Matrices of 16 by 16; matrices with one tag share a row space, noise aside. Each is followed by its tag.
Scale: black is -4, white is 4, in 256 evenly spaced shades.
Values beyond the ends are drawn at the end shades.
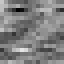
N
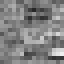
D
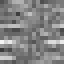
N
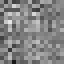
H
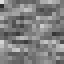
N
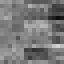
D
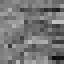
D
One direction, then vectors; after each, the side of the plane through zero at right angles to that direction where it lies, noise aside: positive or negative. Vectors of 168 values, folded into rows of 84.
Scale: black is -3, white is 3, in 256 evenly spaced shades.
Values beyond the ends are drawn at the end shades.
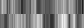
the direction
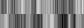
negative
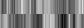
negative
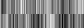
negative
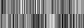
negative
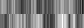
positive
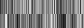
negative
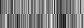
negative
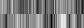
positive
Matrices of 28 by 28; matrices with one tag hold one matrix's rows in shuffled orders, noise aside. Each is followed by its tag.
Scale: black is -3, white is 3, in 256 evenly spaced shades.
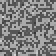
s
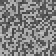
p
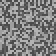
p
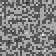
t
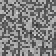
p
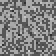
p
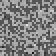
s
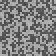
p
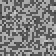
t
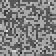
s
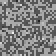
t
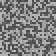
s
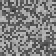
s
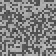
t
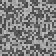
t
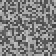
p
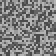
t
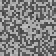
p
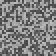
t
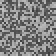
s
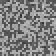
s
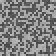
s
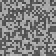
t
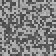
s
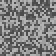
s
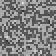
s
